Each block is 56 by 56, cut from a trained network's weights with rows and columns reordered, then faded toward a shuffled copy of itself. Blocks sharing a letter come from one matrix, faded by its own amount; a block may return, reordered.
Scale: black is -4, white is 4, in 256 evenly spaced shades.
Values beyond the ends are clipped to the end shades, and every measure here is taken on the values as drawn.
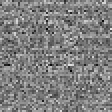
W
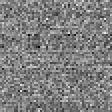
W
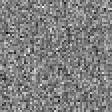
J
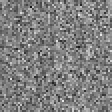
J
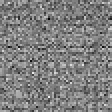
W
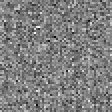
J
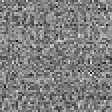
W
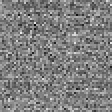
W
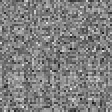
W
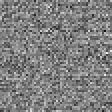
W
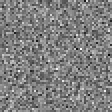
J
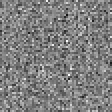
J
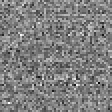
W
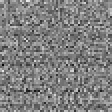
W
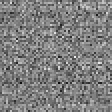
W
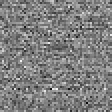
W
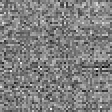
W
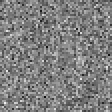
J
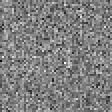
J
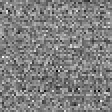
W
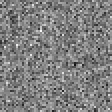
J
